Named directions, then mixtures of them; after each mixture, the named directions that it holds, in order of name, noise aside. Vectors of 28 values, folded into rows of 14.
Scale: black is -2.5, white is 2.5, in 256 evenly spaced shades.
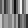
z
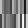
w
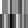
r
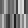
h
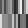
z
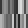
h, z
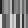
r, w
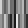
h, r, z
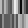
z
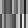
w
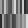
h, w, z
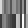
r, w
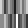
r, z
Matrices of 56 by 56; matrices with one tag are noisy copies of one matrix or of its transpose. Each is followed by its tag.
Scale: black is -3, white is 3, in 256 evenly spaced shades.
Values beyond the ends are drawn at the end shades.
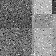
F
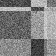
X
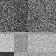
F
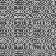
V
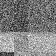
F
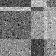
X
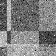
X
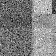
F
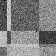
X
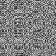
V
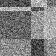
X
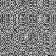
V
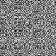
V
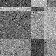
X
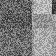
F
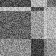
X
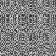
V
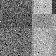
F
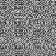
V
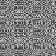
V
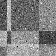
X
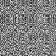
V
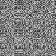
V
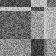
X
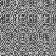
V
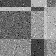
X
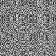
V
